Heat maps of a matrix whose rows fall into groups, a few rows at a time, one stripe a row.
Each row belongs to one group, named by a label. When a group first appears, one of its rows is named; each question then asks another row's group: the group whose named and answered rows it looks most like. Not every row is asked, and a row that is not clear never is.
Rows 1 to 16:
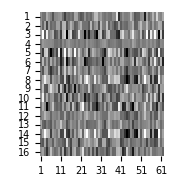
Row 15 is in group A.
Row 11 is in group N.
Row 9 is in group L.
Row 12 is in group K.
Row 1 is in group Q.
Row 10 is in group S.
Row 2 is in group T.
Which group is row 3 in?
S
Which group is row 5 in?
K
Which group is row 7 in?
K
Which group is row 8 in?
K
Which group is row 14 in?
K
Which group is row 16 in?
N
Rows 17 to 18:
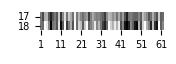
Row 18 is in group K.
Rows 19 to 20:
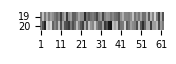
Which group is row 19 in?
S
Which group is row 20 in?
Q
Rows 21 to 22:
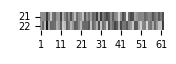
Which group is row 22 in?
T
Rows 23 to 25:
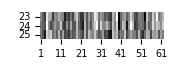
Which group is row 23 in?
Q
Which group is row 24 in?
Q
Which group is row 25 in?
Q
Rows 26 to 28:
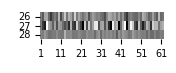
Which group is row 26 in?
K
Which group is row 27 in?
Q
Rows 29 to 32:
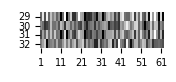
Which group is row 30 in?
L
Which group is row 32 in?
N
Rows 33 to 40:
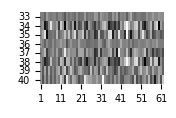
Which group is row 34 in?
L
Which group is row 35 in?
N
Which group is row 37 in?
N
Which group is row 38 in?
L
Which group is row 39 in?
T
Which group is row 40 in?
A
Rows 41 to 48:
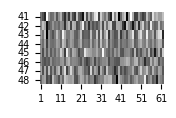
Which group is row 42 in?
N
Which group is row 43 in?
T
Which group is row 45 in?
A
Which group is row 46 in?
L
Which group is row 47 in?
T
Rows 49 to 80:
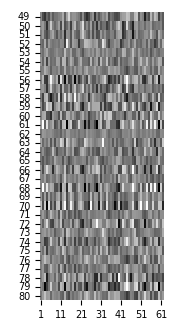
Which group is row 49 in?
L
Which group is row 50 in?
N
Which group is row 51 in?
N
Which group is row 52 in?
A
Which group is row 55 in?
K
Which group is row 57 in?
N
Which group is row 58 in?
K
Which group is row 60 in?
N
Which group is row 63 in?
A
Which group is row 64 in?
N
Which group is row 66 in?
Q
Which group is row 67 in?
N
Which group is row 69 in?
T
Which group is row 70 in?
T
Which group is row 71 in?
L
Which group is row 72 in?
Q
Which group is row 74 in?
L
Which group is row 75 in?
T
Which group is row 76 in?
K
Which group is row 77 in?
L
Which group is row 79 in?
L
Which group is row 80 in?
K
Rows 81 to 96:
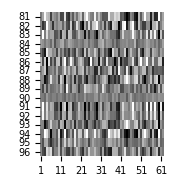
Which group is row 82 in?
Q
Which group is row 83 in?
S
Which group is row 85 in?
Q
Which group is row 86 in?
T
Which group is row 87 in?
N
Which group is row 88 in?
L
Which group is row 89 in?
A
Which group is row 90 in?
Q
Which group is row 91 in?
S
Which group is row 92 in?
S
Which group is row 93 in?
L
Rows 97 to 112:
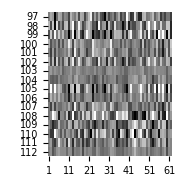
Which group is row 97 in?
N
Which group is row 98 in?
T
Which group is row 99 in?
S
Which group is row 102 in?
T
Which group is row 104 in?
L
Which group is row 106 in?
S
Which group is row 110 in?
Q
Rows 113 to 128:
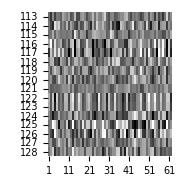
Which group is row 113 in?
A
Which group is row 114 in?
Q
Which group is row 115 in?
A
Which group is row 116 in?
S
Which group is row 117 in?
S
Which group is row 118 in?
N
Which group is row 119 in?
Q
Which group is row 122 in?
T
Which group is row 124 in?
L
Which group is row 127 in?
L
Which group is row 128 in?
N
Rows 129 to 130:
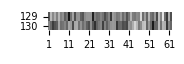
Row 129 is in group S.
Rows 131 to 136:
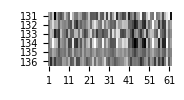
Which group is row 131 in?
T
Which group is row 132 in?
K
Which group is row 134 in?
K
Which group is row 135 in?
K
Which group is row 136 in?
A
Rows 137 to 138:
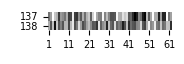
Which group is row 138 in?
T
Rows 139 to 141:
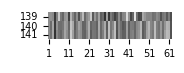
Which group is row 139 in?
N
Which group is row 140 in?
T
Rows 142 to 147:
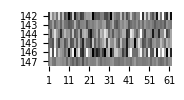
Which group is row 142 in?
S
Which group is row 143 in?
A
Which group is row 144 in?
Q
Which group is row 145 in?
Q
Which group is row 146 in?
S
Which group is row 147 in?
L
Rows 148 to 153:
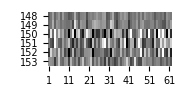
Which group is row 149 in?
A
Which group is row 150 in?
S
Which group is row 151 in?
Q
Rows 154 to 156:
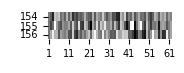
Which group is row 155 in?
Q
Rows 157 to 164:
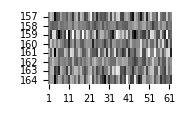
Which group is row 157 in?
N
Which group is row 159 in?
K
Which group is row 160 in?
S
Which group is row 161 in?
T
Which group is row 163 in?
N
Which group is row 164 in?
N
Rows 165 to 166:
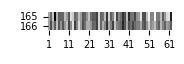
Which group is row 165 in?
T
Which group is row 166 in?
T
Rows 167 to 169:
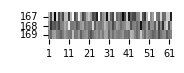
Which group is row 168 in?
A
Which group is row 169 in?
Q
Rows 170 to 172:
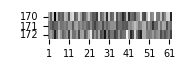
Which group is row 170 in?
T
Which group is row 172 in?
N
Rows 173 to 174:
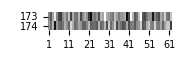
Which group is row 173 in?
Q
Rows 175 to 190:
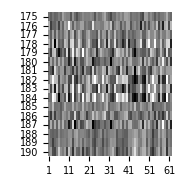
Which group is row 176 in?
A
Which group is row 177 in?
T
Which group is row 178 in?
T
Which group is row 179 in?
K
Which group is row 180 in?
S
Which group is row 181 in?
Q
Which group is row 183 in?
T
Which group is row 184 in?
K
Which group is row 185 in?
N
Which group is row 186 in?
A
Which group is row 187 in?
S
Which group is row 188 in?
L
